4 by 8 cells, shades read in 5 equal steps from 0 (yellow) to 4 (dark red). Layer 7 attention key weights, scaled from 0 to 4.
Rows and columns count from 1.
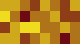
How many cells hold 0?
3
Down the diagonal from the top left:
1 2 0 2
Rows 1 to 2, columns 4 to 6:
3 1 2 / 2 2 1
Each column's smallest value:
0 1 0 0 1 1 1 1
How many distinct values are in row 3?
4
